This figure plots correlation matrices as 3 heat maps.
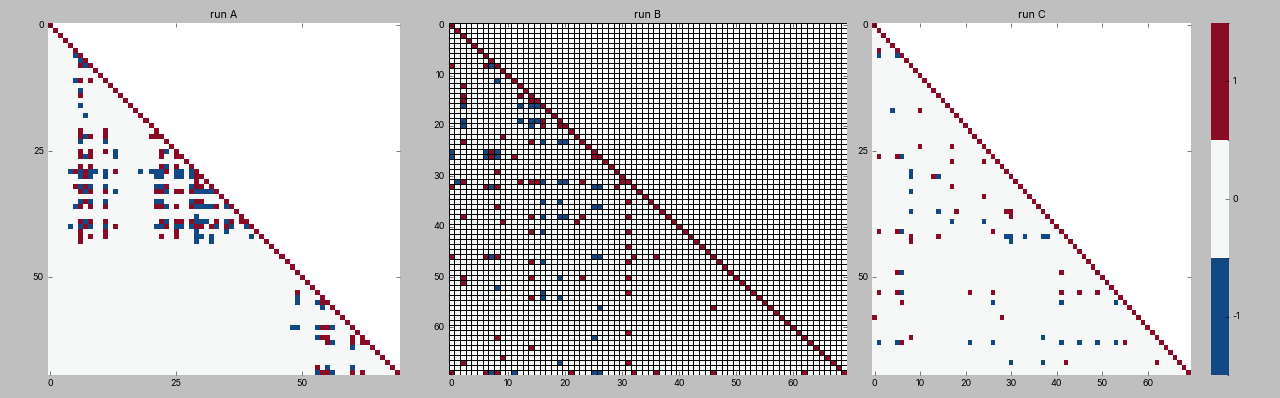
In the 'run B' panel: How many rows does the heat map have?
70
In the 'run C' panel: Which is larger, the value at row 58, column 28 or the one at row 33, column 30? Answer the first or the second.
the first
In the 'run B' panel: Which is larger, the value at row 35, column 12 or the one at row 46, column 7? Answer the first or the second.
the first
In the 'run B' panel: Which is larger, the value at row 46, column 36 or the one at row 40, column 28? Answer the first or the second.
the first
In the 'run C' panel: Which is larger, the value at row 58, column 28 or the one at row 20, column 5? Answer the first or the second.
the first
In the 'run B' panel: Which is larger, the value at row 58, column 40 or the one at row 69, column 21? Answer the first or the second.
the second
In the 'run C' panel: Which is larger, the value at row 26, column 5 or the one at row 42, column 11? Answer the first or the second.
the first
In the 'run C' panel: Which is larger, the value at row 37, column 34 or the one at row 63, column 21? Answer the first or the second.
the first
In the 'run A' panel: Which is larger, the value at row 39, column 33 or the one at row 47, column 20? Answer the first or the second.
the first
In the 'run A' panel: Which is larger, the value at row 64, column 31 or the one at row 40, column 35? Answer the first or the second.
the second
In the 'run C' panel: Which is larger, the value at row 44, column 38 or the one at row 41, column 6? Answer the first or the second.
the first
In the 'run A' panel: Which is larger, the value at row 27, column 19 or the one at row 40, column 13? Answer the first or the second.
the second
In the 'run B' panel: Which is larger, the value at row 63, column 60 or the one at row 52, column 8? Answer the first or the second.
the first
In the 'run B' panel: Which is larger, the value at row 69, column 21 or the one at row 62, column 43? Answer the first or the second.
the first
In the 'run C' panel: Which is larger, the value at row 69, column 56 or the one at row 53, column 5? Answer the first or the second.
the second
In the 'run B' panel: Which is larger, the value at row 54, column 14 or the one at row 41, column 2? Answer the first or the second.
the first
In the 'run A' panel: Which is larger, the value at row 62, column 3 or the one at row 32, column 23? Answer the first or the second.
the second
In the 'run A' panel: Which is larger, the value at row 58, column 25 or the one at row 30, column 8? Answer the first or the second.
the first
